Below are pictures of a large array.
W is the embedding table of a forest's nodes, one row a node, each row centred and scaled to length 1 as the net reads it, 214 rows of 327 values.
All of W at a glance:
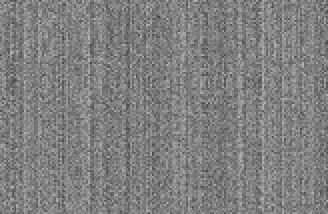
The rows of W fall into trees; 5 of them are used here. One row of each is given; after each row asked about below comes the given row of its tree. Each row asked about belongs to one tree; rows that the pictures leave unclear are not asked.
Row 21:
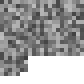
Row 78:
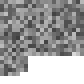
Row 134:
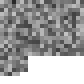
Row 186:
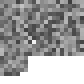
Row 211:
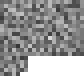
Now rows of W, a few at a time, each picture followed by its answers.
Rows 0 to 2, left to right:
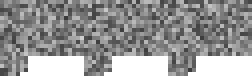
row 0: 78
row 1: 78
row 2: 186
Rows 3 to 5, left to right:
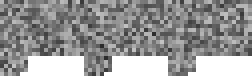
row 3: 186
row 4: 211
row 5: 134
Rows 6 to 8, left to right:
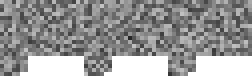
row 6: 134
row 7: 186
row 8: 211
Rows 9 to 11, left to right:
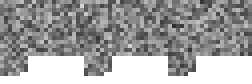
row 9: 78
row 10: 78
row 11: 211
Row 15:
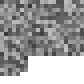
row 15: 21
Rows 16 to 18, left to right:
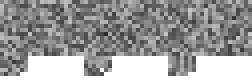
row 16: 21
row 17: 186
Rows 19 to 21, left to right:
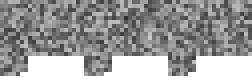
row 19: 78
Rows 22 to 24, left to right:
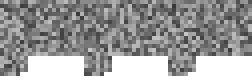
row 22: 78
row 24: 186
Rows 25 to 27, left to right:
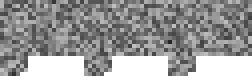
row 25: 186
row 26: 186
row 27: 78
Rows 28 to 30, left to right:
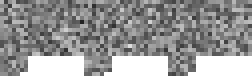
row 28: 186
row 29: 78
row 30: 21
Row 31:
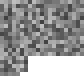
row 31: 78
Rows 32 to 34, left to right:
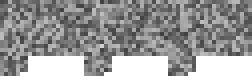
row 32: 21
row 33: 186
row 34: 78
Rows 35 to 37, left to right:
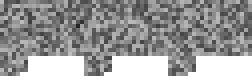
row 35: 186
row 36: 21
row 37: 78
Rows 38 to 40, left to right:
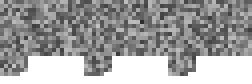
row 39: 21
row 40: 186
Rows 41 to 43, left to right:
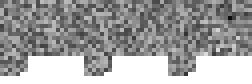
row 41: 21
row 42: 186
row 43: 21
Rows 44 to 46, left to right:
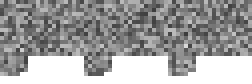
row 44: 186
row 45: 186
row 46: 186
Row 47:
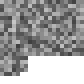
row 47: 134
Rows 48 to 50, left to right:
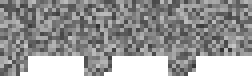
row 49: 186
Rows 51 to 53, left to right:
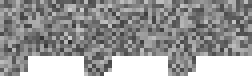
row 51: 134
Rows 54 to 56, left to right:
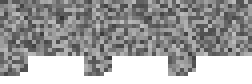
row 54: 21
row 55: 21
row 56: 186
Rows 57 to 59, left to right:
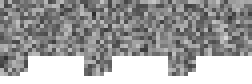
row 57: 186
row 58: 78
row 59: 21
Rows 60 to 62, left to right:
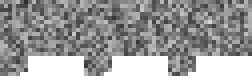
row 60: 78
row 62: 134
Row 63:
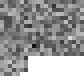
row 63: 134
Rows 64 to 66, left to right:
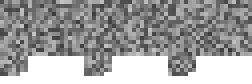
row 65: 78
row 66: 186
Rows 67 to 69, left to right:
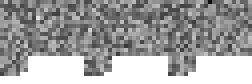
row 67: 78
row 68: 21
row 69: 78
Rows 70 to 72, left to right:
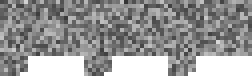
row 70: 21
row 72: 78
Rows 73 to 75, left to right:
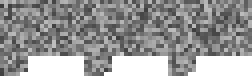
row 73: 78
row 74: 186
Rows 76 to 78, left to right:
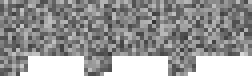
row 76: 78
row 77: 134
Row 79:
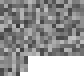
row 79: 78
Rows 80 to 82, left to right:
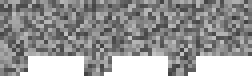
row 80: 78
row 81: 78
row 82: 78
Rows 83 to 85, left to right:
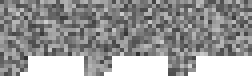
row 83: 21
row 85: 78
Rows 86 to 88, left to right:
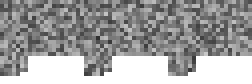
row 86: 78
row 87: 78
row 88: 186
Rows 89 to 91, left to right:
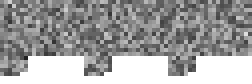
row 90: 78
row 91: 21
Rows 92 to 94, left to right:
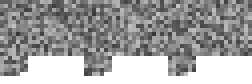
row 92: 21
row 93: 78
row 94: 134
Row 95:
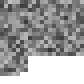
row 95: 78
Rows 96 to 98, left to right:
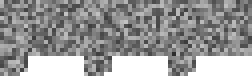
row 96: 186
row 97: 134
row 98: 186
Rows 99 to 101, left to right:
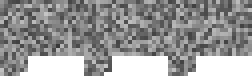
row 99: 186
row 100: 78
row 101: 21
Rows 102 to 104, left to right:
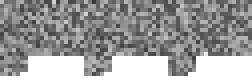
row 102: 134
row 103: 134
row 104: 186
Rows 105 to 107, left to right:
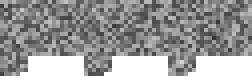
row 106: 186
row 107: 186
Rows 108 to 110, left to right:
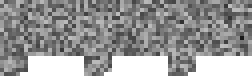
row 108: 134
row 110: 21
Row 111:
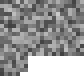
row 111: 211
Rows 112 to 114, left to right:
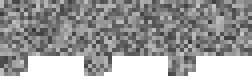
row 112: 186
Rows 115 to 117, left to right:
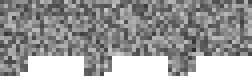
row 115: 21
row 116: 78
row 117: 134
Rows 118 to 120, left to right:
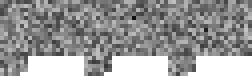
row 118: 186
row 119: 21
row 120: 134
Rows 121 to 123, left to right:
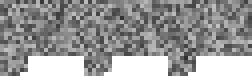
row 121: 186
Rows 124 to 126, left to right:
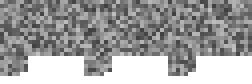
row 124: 134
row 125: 78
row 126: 21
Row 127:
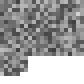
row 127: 186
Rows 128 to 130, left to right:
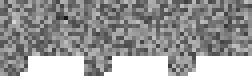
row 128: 186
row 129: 21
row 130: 186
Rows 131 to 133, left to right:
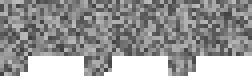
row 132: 186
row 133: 186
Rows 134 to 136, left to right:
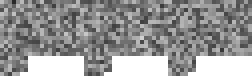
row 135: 21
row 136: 186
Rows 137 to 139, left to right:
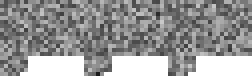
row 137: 186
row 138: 134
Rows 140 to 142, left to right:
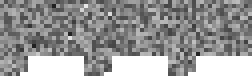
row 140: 134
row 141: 21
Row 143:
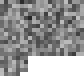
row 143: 186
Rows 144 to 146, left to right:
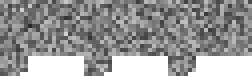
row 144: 78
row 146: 186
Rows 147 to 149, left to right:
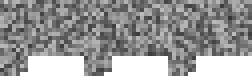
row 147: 78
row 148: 134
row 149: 21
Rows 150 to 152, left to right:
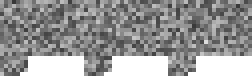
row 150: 186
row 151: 134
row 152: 78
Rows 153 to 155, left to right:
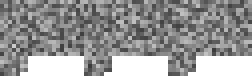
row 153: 78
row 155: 211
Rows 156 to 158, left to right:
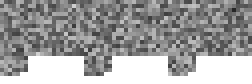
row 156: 134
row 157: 21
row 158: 186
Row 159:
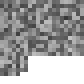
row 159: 78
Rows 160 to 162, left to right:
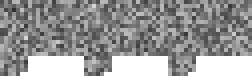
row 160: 78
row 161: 134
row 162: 186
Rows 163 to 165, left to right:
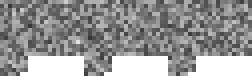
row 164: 78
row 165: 134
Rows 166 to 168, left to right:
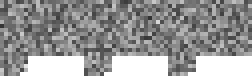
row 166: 186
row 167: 78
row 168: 78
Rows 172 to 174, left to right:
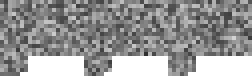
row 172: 21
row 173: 186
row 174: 186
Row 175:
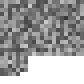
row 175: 78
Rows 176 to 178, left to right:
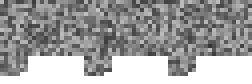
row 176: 186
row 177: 134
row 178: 21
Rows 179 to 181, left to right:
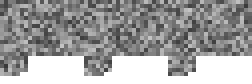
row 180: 186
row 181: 78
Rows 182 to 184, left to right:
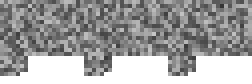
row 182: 78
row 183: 21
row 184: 134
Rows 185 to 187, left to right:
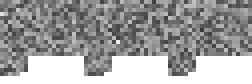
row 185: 78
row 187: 186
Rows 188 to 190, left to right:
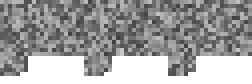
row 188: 78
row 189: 186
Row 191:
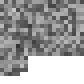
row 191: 134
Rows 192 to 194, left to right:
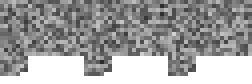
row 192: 78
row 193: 21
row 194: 21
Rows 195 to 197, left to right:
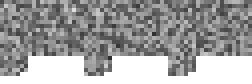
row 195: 21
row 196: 134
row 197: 78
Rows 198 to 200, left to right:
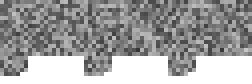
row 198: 186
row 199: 186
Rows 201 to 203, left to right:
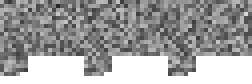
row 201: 134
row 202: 78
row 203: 78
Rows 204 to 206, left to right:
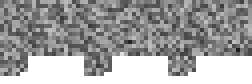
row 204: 21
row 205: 211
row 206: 134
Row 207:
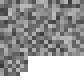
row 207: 186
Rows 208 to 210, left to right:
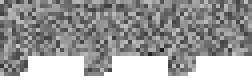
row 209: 78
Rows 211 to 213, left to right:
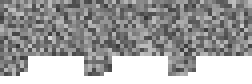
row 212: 21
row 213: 78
